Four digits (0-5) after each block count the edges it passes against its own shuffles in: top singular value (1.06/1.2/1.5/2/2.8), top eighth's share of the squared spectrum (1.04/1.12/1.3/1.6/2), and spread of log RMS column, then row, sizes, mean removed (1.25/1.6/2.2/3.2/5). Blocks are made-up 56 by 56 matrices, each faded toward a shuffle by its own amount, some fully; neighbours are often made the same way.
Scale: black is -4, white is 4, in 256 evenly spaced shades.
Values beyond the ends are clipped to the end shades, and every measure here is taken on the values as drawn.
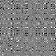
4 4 3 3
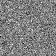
0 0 0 0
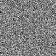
3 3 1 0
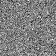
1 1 0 0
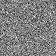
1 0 0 0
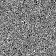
0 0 0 0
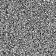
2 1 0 1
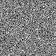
0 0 0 0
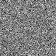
0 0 0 0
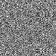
3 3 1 1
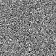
2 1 0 0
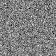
0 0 0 0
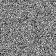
1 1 0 0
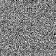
3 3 1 1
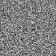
3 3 1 1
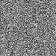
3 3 1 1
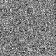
3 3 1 1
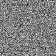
2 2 0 0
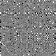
4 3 2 2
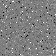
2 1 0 0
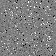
2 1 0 0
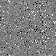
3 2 1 0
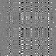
5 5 4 2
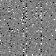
4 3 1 1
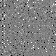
3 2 1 0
